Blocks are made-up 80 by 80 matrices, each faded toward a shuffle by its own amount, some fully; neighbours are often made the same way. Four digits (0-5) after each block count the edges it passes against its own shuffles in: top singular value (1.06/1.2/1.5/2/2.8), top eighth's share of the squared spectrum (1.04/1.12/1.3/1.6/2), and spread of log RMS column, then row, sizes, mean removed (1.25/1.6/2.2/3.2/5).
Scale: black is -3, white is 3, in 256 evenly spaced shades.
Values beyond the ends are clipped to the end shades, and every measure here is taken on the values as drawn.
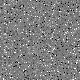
2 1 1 0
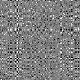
5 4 3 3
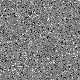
0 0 0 0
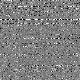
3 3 0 4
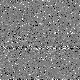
2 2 0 2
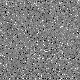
1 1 0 1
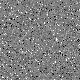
0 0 0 0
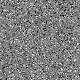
1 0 0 0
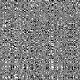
4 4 3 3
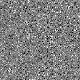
4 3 2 1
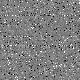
2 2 0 1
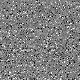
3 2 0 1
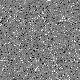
2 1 0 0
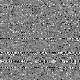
4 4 1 3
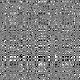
5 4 3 3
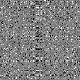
4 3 2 2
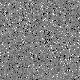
3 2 0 1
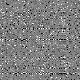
4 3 2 2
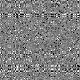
5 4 2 3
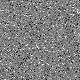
0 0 0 0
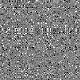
4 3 2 2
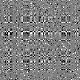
5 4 3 3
